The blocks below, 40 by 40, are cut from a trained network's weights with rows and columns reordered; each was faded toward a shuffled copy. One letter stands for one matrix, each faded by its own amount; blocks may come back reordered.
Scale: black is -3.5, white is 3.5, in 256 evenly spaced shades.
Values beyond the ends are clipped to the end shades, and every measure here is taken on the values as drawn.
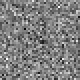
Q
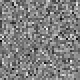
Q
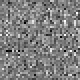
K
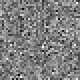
Q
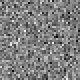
Q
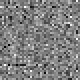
K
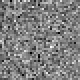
Q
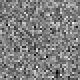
Q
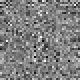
K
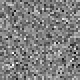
Q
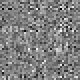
K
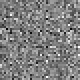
K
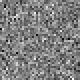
Q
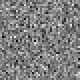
Q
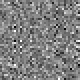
K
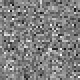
K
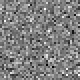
Q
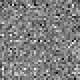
K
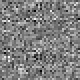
K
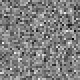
Q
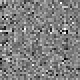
K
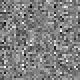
K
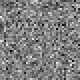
Q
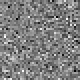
Q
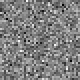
Q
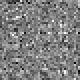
K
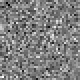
Q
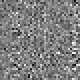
K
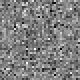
K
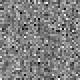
K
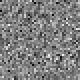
Q
